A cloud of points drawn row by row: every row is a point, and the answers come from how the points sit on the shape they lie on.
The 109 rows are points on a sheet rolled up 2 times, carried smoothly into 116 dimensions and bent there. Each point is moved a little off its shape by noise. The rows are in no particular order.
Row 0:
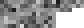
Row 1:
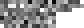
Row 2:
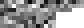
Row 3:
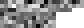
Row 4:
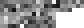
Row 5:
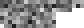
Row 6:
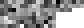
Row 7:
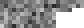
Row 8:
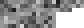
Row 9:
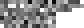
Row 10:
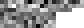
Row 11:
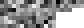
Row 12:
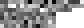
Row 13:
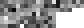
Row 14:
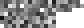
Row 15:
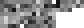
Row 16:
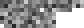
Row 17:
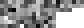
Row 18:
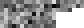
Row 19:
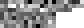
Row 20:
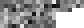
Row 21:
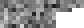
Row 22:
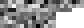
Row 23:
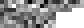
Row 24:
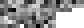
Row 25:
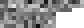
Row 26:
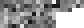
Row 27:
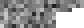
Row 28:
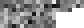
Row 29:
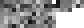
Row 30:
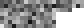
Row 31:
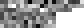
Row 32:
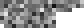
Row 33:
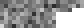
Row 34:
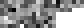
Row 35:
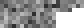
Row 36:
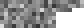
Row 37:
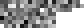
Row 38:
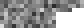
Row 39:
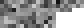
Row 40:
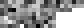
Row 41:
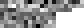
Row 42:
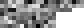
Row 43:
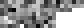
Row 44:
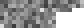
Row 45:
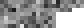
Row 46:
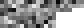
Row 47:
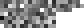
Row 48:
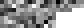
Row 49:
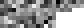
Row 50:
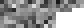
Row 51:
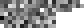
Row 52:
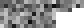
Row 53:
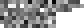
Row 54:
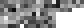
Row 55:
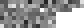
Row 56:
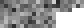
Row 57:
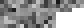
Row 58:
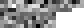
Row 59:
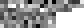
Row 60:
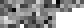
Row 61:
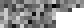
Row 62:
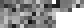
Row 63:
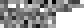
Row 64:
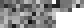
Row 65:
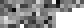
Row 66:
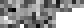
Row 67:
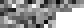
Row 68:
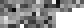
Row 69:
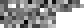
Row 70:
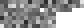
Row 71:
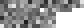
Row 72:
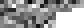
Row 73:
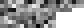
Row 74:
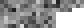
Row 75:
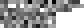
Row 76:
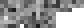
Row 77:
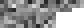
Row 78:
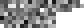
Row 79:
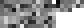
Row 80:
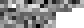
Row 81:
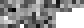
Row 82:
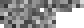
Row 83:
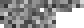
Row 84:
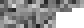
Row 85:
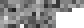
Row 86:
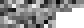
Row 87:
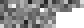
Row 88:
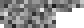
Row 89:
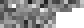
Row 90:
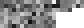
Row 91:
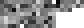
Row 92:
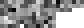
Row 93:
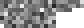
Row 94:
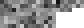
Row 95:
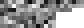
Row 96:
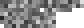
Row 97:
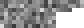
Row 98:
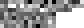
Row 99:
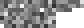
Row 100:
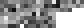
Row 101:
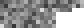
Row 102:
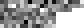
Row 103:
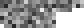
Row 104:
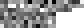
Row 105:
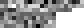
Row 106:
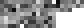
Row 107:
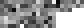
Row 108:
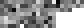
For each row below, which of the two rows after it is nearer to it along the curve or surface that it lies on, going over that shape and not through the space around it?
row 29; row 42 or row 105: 42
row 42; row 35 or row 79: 79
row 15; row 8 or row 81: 81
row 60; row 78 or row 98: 98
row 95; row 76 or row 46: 46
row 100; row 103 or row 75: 103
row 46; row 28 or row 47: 28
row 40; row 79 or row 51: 79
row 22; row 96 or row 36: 96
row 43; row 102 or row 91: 91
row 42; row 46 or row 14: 46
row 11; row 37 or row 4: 4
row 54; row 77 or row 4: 4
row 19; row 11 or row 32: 11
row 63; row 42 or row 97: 42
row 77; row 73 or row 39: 39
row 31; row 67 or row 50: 67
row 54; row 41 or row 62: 62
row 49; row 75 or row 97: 75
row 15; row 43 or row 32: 43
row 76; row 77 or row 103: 77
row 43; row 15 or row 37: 15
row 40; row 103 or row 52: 52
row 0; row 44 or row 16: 44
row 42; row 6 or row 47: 6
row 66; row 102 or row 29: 29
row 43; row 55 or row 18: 18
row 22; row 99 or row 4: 4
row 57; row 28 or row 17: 28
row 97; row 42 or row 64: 64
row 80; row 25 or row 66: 66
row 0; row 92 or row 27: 27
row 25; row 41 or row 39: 39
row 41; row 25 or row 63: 63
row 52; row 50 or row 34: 34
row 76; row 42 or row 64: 64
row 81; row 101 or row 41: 41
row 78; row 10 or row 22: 10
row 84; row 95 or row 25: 25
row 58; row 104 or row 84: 104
